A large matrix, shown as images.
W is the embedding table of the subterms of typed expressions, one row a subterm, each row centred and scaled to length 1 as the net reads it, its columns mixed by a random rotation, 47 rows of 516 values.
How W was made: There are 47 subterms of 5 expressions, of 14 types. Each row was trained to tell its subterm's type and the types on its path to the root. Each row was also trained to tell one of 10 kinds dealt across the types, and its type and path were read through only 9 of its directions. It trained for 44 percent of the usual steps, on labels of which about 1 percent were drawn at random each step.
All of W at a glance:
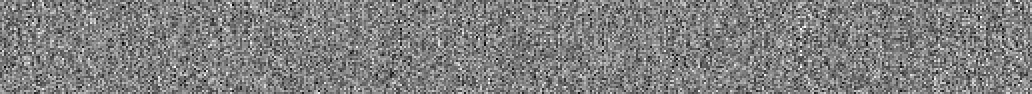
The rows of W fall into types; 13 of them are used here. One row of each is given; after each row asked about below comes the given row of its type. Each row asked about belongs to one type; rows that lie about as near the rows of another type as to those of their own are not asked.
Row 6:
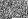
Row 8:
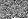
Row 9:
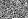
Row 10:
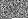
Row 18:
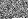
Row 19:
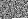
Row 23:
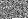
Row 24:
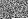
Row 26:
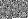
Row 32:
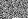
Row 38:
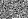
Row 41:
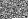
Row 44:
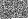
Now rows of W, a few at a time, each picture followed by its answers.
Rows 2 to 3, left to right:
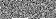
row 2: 26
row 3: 44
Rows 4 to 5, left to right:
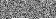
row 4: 38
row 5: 41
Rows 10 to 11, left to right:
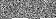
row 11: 9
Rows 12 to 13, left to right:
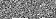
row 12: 9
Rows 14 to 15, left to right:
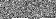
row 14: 18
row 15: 8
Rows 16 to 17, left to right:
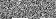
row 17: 44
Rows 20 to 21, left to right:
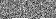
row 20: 41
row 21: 44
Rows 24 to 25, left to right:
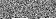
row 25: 18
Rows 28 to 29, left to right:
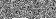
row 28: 10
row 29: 32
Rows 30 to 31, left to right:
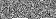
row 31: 32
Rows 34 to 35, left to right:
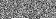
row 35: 6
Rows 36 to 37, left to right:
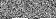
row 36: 18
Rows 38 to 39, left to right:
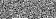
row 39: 41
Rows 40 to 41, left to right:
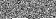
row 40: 23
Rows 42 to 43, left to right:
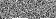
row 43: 6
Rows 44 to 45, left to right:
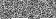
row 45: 9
